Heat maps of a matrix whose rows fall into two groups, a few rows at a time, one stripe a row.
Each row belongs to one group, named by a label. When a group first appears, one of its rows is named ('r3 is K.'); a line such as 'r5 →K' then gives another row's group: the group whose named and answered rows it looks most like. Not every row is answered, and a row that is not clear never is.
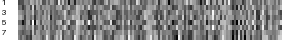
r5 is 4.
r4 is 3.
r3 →3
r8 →4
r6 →3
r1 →3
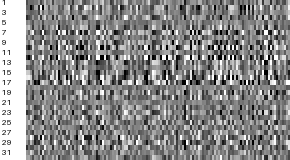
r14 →3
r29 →4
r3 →4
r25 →3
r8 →3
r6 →3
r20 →3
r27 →3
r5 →3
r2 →4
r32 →3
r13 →3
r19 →3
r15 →3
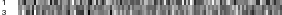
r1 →3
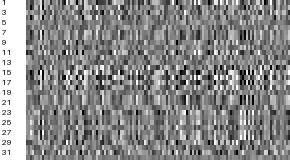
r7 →4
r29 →3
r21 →4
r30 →4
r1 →3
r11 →3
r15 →4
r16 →3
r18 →3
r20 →4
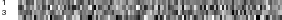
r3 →4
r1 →4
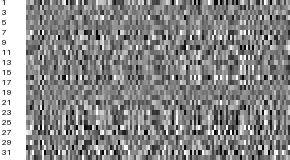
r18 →4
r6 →3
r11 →3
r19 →4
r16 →3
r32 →4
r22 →4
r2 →4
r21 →3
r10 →4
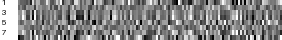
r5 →3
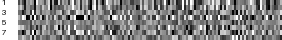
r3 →4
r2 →3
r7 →4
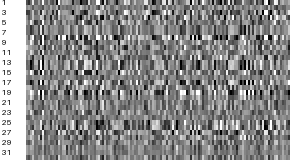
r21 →3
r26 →3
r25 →3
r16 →3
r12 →3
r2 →3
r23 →4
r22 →3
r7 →4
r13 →4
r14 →4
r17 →4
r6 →4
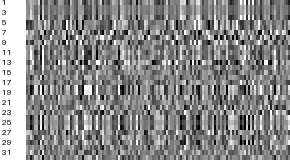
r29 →4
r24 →4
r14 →4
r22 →3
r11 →4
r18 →4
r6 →3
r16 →4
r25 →4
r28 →4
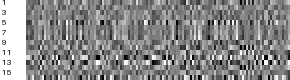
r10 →4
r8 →3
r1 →4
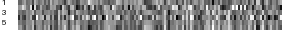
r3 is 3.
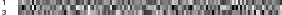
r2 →4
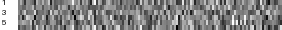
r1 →3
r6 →3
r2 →3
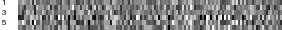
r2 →3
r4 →3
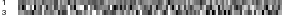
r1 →3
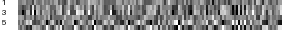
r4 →3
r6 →4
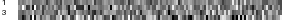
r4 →4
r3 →3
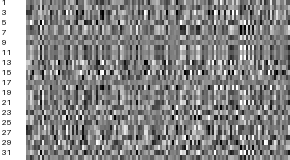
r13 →3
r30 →4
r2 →4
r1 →3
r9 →4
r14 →3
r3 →3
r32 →4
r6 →4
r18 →3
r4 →3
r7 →4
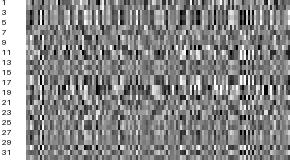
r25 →4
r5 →4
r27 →4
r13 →4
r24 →4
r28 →4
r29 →4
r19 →3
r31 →4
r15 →4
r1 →3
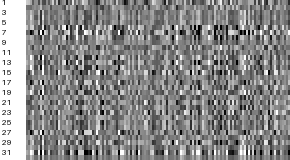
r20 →4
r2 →3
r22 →4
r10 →3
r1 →3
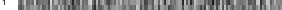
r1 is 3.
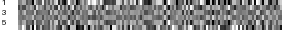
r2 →3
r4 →3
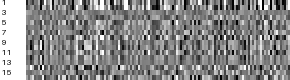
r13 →4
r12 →4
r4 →3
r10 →4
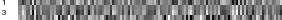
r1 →4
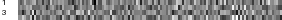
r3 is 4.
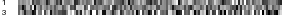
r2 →4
